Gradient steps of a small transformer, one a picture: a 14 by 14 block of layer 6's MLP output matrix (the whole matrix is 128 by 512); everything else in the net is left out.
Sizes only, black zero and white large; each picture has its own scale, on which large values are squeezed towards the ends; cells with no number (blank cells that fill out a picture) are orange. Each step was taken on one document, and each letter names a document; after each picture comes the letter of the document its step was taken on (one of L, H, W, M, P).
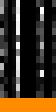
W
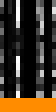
W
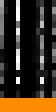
W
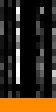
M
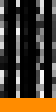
W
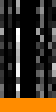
M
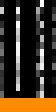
W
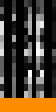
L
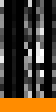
L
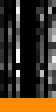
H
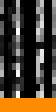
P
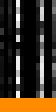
P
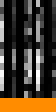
L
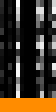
H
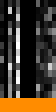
H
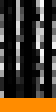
P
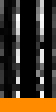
P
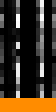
P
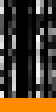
L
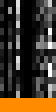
H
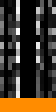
H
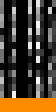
L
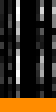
M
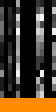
P
